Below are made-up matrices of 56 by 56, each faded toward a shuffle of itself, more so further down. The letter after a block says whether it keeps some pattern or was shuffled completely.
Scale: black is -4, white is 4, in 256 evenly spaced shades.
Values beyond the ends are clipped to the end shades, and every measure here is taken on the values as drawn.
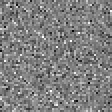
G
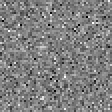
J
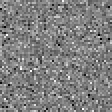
J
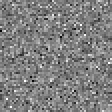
G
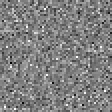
G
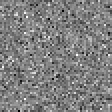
G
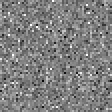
J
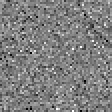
G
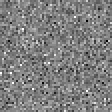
J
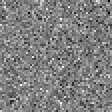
G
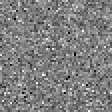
G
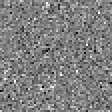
J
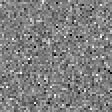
G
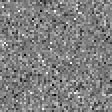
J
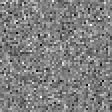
G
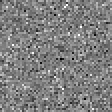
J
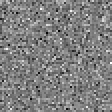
G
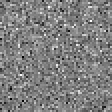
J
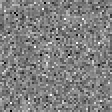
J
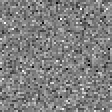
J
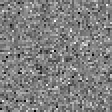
G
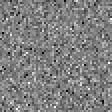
G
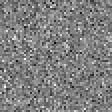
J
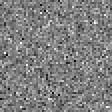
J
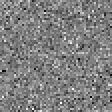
G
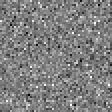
G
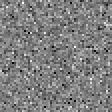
G
